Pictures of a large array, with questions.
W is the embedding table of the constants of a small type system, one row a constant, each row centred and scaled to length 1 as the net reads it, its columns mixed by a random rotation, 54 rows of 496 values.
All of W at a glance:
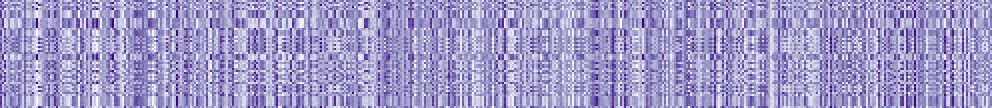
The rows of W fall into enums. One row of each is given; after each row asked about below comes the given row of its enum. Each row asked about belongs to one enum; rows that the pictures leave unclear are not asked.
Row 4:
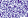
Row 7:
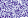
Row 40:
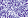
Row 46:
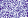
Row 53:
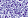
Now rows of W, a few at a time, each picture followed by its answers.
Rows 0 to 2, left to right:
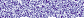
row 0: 7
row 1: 4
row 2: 53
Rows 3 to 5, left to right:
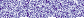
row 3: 46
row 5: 7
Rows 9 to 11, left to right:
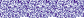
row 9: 4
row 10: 4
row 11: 4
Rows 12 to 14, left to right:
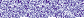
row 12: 4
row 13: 4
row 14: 40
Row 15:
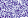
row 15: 7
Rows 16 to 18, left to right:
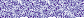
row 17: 7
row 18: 40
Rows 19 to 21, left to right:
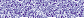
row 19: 53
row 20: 40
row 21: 53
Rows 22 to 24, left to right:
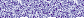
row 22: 7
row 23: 53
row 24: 7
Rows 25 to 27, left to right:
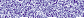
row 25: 53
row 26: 40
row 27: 4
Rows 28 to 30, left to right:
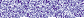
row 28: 4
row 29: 4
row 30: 40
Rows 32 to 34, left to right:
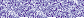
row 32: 40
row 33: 40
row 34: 7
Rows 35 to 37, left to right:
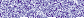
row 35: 4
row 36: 40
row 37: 7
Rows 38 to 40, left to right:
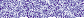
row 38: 46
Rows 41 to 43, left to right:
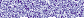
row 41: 4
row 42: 7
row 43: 53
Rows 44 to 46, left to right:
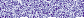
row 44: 7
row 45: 53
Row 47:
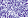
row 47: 40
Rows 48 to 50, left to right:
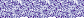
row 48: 7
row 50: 7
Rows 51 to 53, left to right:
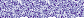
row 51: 7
